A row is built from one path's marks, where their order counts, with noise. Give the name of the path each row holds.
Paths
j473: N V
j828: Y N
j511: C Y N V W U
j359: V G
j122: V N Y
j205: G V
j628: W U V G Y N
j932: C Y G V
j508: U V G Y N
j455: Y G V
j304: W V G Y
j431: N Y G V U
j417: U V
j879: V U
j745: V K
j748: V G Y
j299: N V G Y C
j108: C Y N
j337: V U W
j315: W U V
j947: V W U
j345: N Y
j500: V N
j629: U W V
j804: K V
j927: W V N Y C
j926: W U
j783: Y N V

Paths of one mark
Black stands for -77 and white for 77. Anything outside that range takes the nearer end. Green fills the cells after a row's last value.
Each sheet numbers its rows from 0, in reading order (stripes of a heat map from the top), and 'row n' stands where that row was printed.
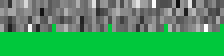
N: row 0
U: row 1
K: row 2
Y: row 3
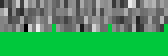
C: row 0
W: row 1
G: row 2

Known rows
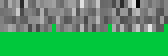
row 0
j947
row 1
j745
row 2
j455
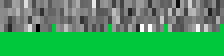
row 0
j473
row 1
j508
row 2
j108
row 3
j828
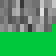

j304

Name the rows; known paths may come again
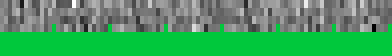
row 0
j927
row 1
j205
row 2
j629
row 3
j122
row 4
j315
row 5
j745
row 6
j500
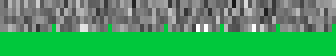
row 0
j879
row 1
j783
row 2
j947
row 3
j108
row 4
j828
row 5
j628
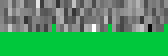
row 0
j508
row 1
j932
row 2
j299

